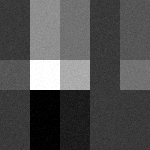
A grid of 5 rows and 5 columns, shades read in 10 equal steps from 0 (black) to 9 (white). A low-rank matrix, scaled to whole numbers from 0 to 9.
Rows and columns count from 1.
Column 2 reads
5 5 9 0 0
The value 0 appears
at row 4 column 2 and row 5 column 2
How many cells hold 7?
0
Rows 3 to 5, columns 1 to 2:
3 9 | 2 0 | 2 0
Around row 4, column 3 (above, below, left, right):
6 1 0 2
